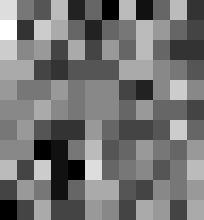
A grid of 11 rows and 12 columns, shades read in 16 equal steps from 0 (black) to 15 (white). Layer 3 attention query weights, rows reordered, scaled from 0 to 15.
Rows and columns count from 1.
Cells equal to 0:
4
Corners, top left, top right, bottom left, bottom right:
13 3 0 10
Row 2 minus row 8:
7 -5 12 9 -1 -9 1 1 2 2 0 -5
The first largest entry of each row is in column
1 1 1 1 11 3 11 6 6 6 3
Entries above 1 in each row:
10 12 12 12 12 12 12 10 10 11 11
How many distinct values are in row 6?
6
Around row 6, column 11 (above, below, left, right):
12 12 6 4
